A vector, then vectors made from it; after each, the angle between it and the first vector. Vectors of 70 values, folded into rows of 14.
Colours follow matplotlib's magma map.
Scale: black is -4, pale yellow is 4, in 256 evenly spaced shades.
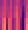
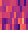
partly opposed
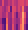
nearly opposite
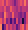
orthogonal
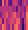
partly aligned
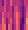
nearly parallel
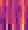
nearly opposite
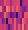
orthogonal
